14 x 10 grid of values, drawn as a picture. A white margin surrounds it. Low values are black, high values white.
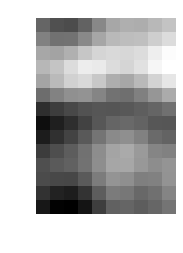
The bottom right is the smoothest part. The ninth with the lowest average is the bottom left. Horizontal stripes repeat 2 times down the table. There is an overall slope up to the top right. The top right is the ninth with the highest average. There are no lone odd cells.
